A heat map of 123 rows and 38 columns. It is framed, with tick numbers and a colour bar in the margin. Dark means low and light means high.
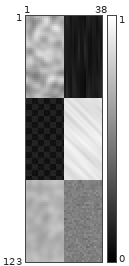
It is made of 3 by 2 panels. Panel 1,1: high, blotchy. Panel 1,2: very low, streaked downward, faint in contrast. Panel 2,1: very low, checkered, faint in contrast. Panel 2,2: very high, slanting down to the right, faint in contrast. Panel 3,1: high, blotchy, faint in contrast. Panel 3,2: middling, fine-grained, faint in contrast.
